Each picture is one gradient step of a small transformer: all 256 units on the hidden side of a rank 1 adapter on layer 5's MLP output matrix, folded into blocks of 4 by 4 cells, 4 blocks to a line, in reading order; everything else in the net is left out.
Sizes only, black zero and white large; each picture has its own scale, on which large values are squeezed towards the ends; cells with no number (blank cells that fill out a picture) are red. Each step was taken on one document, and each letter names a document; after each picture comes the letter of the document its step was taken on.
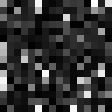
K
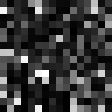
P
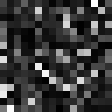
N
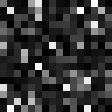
N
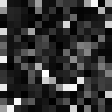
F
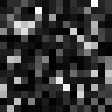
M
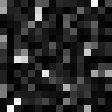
N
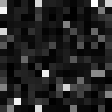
K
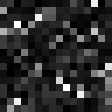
M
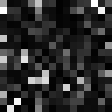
P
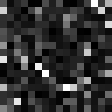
N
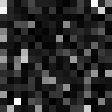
P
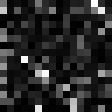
P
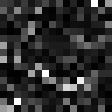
F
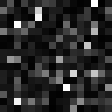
M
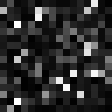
M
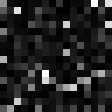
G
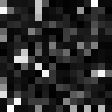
N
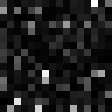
G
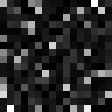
P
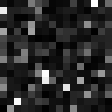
K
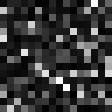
M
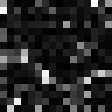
P
